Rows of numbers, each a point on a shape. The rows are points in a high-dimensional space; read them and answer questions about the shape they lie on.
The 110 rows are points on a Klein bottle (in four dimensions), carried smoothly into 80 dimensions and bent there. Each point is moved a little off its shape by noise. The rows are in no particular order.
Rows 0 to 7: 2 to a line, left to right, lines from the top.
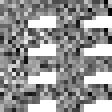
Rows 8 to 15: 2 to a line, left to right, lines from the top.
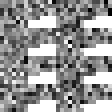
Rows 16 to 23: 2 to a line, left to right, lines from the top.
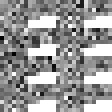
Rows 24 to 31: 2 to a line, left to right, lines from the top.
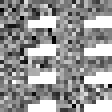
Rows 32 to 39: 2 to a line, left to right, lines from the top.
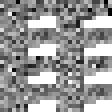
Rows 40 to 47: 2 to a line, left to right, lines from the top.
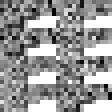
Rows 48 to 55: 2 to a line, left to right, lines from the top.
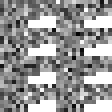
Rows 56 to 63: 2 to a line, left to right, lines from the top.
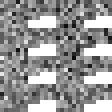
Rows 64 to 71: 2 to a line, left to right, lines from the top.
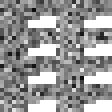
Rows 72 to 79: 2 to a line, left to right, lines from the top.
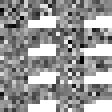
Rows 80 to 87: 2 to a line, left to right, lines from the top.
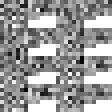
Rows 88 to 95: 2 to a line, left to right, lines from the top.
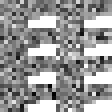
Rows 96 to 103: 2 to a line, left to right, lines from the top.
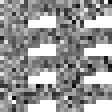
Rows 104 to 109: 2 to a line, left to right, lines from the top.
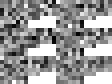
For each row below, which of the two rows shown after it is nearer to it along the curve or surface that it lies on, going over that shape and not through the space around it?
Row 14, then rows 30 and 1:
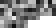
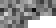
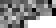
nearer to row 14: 1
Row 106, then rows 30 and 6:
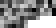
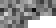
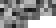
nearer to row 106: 6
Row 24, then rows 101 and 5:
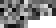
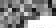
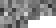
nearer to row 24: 101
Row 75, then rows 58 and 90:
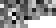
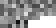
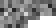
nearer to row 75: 90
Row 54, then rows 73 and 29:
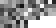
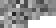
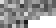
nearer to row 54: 29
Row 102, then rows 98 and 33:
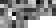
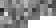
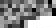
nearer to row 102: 33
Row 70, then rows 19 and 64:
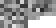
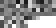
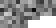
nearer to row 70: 19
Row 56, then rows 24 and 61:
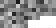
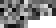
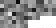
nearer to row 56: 61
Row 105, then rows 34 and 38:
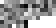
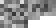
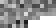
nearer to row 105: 38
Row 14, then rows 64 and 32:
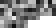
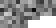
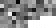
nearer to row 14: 32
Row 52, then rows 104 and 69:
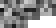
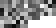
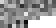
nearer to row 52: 104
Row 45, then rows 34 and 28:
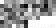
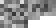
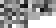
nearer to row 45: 28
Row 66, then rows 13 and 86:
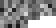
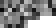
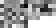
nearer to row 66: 13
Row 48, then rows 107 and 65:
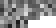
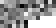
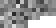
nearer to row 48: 107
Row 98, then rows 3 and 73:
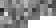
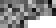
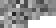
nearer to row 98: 3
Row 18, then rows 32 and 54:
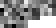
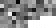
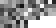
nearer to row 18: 32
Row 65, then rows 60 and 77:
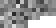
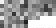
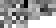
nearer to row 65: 60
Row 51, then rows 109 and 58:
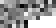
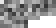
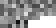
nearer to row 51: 58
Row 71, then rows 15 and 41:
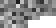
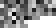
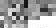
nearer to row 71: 41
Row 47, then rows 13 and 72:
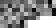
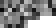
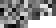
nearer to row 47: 13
